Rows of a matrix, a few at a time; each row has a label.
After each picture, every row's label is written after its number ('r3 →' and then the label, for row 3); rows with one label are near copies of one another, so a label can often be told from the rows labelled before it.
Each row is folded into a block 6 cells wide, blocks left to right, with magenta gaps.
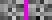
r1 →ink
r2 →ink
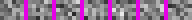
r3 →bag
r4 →ink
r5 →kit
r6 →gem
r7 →gem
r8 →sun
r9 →kit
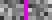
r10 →gem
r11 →kit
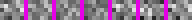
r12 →sun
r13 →sun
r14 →bag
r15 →bag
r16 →sun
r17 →gem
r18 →sun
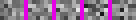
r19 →bag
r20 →sun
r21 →sun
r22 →kit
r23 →ink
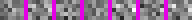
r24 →bag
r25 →sun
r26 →ink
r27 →bag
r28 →sun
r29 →kit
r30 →sun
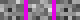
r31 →ink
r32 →sun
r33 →ink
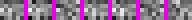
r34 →gem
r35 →gem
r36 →kit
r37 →gem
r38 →gem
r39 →kit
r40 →bag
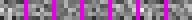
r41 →gem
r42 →ink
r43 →bag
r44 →ink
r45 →sun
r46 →gem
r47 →sun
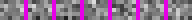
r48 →sun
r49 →sun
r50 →ink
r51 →bag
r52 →kit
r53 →sun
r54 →gem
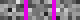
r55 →ink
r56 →kit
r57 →gem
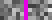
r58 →bag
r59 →kit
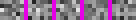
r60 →kit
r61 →gem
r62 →sun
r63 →bag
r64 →ink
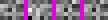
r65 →ink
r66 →gem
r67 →ink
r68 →ink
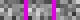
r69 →gem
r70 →gem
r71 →kit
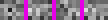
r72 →ink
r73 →gem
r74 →bag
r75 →gem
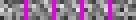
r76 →gem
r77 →sun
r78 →sun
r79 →sun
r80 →ink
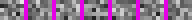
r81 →kit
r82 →bag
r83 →sun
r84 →ink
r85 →gem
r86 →kit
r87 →bag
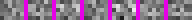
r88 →bag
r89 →ink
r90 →sun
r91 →bag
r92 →sun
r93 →ink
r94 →ink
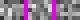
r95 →gem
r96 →sun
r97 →ink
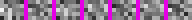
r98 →gem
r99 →kit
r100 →gem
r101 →sun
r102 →kit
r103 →sun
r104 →kit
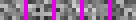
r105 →sun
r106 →ink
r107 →sun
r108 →gem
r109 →bag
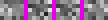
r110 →gem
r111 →kit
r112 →kit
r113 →sun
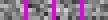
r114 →sun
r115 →kit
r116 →gem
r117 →ink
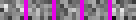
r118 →sun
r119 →gem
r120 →bag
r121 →bag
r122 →gem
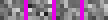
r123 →bag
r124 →kit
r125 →bag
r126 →sun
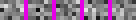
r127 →sun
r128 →ink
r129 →kit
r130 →gem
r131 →gem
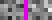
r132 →ink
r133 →sun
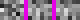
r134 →kit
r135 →gem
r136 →gem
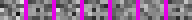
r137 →kit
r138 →ink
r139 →kit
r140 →ink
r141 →bag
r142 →sun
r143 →ink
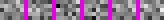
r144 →sun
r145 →gem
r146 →kit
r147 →ink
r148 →sun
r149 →sun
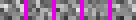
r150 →sun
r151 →bag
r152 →sun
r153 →gem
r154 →sun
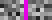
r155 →kit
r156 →ink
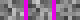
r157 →bag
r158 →bag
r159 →ink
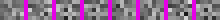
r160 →bag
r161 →kit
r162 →ink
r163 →ink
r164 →bag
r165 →bag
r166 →kit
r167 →ink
